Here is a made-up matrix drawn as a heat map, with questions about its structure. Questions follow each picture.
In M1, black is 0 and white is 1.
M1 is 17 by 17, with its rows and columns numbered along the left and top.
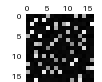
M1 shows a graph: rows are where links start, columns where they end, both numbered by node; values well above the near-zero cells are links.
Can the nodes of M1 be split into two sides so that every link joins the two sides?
yes
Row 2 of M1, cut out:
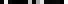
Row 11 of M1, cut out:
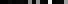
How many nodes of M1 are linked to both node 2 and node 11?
3
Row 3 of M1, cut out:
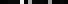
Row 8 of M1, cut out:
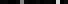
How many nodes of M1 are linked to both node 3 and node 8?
1
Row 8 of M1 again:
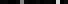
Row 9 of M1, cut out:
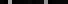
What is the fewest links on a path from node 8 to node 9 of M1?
5
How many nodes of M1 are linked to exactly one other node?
1
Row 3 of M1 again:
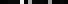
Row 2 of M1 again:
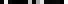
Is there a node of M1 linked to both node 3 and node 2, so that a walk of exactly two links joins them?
yes
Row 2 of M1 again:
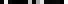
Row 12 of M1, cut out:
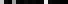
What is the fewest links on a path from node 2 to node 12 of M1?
3
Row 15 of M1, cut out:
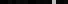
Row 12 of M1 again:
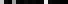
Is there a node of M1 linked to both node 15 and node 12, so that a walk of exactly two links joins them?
no
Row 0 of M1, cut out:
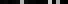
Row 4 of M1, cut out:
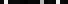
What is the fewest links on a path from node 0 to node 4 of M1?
2
